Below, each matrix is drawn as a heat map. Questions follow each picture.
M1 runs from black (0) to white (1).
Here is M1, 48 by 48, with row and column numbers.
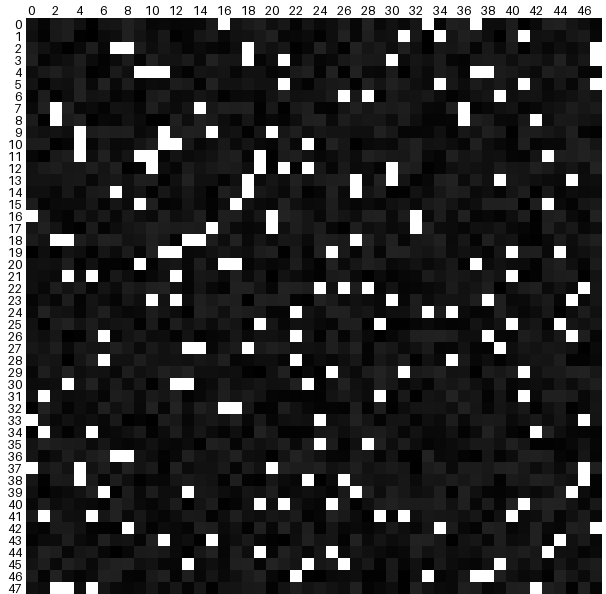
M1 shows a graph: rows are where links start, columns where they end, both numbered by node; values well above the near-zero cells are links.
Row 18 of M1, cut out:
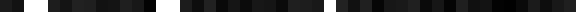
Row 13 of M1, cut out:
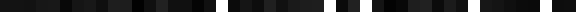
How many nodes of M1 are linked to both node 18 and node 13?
1
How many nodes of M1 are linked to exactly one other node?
0
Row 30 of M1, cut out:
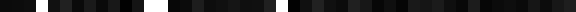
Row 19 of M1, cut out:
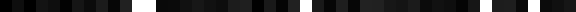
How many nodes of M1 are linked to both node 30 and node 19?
1
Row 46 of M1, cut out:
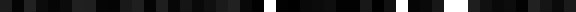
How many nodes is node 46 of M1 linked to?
4
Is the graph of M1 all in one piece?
yes
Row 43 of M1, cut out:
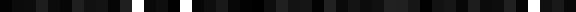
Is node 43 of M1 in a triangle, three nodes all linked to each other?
no
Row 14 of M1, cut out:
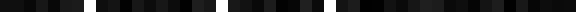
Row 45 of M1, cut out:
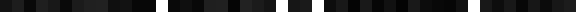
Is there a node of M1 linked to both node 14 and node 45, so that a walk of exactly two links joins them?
no
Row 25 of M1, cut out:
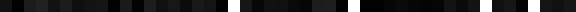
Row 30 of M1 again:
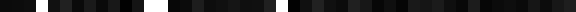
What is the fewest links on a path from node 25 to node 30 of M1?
3
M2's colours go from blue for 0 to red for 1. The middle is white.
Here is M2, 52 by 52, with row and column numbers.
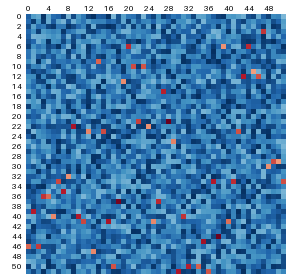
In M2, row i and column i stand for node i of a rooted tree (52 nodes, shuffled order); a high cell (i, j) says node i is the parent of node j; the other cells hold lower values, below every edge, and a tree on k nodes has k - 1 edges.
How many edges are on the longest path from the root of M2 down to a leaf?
7
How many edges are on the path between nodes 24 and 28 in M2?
3
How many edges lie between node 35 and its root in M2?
4
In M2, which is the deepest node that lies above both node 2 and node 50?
41
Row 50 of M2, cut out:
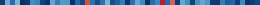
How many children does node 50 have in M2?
3
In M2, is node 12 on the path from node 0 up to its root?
yes
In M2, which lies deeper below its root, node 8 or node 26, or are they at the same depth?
node 8
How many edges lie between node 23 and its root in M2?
4
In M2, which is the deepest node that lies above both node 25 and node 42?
41
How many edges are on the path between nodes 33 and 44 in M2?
2
